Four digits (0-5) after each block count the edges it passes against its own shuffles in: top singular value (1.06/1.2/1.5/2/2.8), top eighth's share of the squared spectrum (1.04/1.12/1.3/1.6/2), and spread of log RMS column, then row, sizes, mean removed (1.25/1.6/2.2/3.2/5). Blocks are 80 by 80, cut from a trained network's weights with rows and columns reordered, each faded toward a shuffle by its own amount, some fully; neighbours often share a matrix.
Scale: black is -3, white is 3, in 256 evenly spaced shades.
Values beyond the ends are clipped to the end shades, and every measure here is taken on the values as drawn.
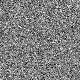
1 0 0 0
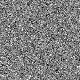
1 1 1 0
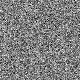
0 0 0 0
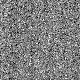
1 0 0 0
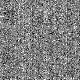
2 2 0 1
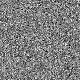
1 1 0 0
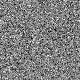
0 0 0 0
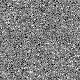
0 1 0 0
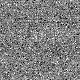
1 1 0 0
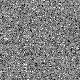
1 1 0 0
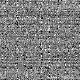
3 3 3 0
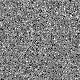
0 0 0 0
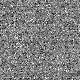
1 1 0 0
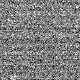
3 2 2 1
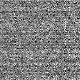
3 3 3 1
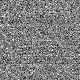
1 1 0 0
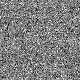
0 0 0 0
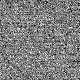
1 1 1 0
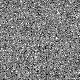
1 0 0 0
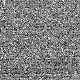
2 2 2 0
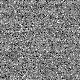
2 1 1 0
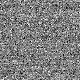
1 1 1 0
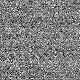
2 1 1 0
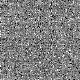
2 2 2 0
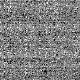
3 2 3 0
